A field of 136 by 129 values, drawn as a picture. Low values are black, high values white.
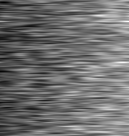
Streaks run across, left to right. The field climbs toward the right. The histogram is bell-shaped.
